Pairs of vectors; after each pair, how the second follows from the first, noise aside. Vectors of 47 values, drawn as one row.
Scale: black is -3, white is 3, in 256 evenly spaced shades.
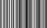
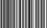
shuffled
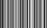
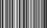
reversed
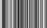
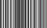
shuffled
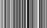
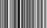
reversed
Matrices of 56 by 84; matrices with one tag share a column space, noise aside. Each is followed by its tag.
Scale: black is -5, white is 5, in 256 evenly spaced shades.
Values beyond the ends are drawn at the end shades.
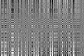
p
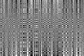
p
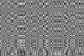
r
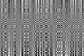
p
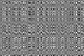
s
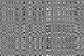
s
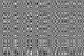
r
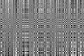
p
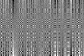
p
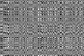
s
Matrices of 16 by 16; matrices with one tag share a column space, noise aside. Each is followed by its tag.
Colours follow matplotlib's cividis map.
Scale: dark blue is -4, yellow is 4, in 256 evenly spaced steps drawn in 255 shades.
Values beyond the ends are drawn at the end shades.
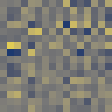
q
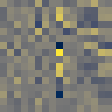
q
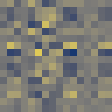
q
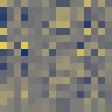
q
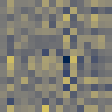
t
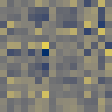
q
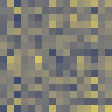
t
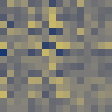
q
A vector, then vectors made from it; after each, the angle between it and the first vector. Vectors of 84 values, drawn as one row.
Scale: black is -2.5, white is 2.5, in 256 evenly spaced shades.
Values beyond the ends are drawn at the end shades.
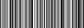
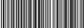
partly opposed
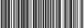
nearly opposite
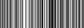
partly aligned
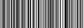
partly opposed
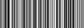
partly opposed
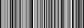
nearly parallel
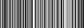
partly aligned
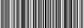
nearly opposite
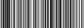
partly opposed
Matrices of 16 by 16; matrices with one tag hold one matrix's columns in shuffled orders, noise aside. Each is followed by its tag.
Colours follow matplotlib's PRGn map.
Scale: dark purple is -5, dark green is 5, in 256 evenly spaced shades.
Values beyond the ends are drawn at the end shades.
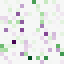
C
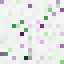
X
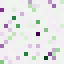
X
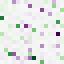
X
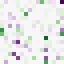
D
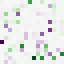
C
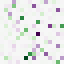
X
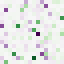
X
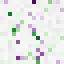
D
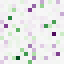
X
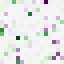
D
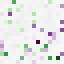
C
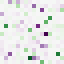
X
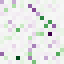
X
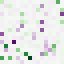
C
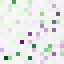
C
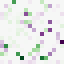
C
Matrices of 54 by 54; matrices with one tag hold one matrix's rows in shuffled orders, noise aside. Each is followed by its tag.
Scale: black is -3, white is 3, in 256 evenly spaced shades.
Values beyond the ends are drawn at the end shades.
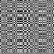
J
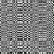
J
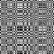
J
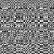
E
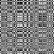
J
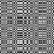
J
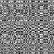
E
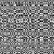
E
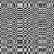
J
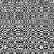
E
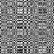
J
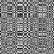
J
